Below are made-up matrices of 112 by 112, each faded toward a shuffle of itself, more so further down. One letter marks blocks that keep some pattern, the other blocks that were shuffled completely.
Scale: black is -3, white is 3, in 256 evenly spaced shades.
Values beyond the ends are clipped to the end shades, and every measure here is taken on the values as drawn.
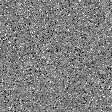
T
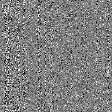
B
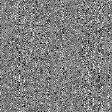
B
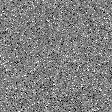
T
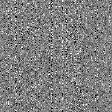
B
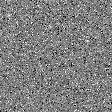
T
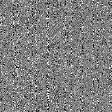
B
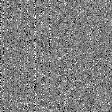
B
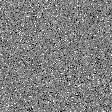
T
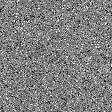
T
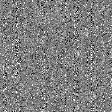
B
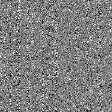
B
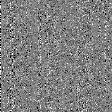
B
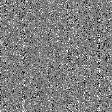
B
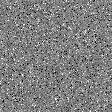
T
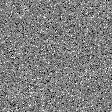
T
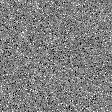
T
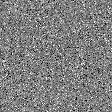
T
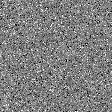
T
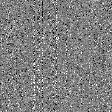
B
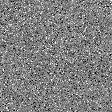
T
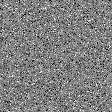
T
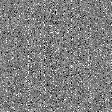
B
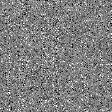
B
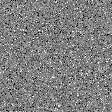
T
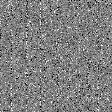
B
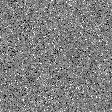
T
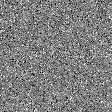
T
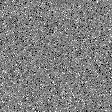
T
